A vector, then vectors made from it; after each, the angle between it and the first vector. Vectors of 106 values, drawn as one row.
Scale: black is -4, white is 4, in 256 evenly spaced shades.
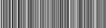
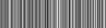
orthogonal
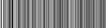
partly aligned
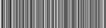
orthogonal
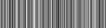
partly aligned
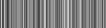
partly opposed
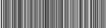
partly aligned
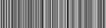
partly aligned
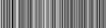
partly aligned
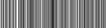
partly aligned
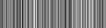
orthogonal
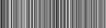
orthogonal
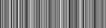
nearly opposite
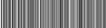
nearly parallel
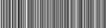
nearly parallel
